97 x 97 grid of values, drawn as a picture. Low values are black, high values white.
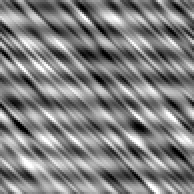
Ninth with the highest average: bottom left. Ninth with the lowest average: top middle. Histogram: bell-shaped. Stripes: horizontal, repeating 8 times.
